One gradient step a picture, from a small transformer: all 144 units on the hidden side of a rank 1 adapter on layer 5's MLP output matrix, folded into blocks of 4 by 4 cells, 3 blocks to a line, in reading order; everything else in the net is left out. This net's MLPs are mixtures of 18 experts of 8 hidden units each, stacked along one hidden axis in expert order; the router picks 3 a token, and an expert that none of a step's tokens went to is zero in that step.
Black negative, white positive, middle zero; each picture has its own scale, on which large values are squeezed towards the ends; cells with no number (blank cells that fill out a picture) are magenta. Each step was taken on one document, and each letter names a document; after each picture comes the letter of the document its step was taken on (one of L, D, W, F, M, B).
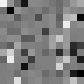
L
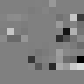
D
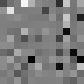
L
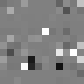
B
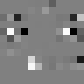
D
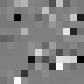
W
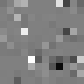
W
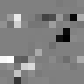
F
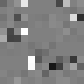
W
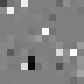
B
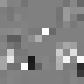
B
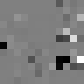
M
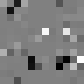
B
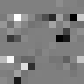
F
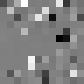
W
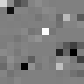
B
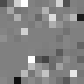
W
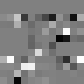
F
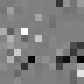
L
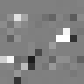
F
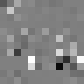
L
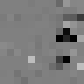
M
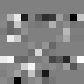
F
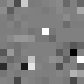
B
